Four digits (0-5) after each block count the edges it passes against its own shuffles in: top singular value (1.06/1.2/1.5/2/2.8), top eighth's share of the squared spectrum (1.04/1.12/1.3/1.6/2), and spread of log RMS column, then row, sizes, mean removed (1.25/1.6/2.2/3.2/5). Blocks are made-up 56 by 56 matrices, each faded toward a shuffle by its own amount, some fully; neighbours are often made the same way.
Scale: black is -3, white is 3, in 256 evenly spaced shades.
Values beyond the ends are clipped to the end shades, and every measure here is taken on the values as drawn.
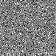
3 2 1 0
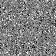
0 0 0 0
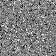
0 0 0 0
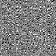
4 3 2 2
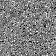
2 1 1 0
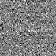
3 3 1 1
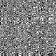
4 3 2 2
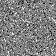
1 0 0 0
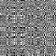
5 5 3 3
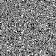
3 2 1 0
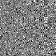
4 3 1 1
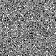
3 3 0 1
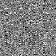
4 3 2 2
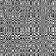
5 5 4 4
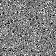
0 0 0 0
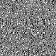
3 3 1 2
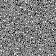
2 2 0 0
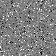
1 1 0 0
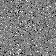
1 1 0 0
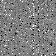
2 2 1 0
